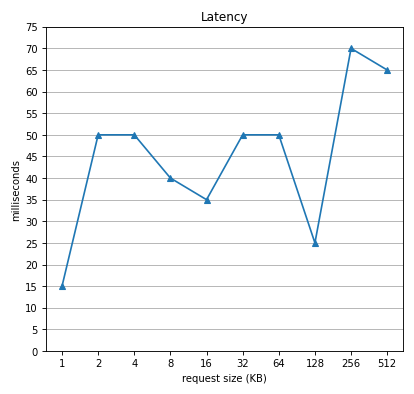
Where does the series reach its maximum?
256
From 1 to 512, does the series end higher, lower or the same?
higher
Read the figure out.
Title: Latency
x-axis: request size (KB), ticks 1 2 4 8 16 32 64 128 256 512
y-axis: milliseconds, ticks 0 5 10 15 20 25 30 35 40 45 50 55 60 65 70 75
Values:
15 50 50 40 35 50 50 25 70 65
